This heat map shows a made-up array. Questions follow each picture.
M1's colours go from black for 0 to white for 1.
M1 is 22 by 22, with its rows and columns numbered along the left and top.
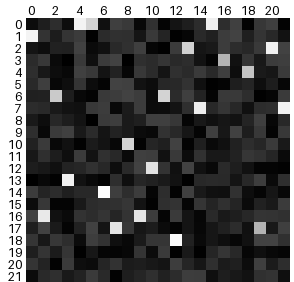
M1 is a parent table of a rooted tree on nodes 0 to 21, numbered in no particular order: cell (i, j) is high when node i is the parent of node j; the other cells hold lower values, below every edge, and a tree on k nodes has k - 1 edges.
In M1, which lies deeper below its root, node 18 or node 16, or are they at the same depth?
node 18
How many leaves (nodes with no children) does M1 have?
8
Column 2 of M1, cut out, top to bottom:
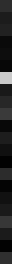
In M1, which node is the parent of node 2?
6
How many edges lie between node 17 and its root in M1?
0
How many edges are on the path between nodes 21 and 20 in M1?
5
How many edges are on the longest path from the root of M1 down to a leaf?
14
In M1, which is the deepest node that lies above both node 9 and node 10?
16
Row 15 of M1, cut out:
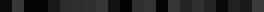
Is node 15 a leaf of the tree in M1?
yes
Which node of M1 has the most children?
0
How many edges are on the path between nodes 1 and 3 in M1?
2
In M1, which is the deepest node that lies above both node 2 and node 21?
7
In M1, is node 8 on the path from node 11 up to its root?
no
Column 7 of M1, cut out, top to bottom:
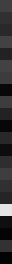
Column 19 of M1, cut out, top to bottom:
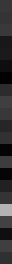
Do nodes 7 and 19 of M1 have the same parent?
yes
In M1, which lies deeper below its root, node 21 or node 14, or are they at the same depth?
the same depth
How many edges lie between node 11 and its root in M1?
4
